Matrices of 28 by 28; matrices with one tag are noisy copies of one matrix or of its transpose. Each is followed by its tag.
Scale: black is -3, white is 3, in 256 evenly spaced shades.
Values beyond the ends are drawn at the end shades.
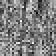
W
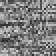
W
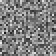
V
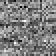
W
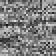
W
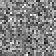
V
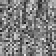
W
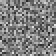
V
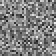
V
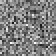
V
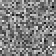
V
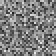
V
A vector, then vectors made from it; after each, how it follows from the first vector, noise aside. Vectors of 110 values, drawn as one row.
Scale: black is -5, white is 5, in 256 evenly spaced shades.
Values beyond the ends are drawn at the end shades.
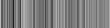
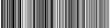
scaled up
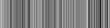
wrapped around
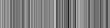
wrapped around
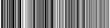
scaled up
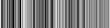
scaled up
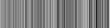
reversed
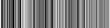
scaled up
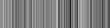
wrapped around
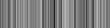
wrapped around
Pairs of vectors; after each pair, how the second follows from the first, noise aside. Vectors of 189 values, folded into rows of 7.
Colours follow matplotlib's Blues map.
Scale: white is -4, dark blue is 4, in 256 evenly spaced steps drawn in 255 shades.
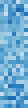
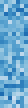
sign-scrambled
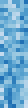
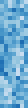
wrapped around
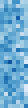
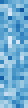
wrapped around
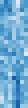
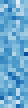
sign-scrambled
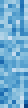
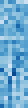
wrapped around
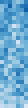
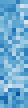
wrapped around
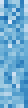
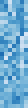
wrapped around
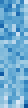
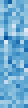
wrapped around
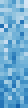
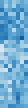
wrapped around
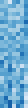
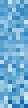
sign-scrambled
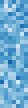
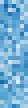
sign-scrambled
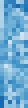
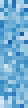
sign-scrambled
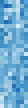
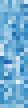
wrapped around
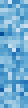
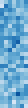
wrapped around
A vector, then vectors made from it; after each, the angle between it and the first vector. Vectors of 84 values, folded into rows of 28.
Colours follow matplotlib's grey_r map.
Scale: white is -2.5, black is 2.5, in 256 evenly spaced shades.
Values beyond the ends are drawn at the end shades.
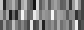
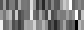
partly opposed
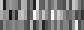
nearly parallel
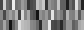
orthogonal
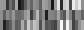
orthogonal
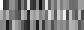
partly aligned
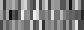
nearly parallel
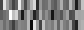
nearly opposite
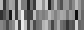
partly aligned
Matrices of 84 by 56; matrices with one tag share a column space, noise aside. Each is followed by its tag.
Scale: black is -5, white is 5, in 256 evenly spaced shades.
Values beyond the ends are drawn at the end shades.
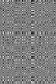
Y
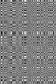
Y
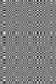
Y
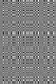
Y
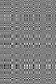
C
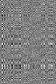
C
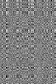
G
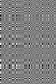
C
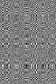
C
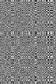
Y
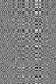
G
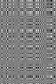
G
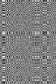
Y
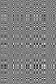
C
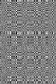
Y
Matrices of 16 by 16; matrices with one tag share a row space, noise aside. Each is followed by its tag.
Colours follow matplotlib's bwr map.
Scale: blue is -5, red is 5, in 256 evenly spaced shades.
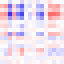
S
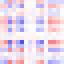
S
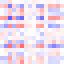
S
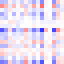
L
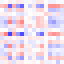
S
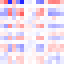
S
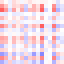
L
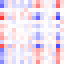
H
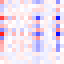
H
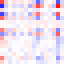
H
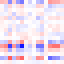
S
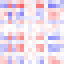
S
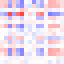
S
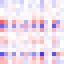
L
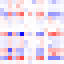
S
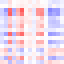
S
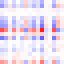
L
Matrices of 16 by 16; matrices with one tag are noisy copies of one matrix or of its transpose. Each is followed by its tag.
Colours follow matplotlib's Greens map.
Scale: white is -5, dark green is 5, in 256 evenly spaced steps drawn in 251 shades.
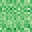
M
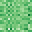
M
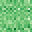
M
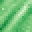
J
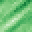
J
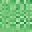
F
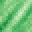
J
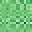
F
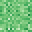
M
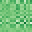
F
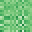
F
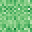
M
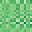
F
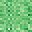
M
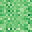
M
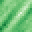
J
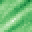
J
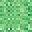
M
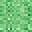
M
